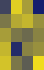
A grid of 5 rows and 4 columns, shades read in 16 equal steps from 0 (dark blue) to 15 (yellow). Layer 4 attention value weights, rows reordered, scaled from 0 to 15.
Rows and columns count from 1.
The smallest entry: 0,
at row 1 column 4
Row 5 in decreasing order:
15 13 7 5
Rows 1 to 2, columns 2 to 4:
14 10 0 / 11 12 9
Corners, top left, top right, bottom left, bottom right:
3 0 13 15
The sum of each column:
45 40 41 41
